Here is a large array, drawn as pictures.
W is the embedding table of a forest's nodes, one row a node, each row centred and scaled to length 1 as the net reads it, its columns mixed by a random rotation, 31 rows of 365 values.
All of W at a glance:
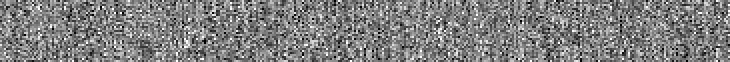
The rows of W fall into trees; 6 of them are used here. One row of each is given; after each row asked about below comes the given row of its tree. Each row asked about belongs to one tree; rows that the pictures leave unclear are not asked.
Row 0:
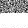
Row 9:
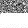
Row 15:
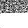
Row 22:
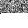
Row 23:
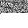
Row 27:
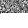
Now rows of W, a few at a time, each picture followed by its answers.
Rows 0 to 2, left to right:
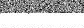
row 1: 9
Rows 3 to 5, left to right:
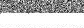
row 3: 9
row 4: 9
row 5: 0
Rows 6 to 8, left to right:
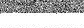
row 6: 23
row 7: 0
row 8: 15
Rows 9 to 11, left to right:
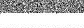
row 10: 15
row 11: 27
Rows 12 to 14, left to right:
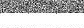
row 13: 23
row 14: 22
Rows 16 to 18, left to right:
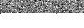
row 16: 22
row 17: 0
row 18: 22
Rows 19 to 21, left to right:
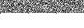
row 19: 9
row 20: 23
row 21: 23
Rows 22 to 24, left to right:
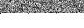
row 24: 27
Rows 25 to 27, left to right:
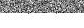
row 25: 0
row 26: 27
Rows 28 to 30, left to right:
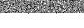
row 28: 0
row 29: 22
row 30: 27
